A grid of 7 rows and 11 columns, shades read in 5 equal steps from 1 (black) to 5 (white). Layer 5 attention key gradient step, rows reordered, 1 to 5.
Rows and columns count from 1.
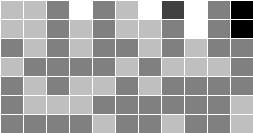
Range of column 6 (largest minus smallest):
1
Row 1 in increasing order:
1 2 3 3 3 4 4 4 5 5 5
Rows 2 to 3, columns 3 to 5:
3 4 3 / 3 4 3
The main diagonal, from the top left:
4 4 3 3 4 3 3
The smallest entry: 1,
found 2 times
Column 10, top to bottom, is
3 3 3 4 3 3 3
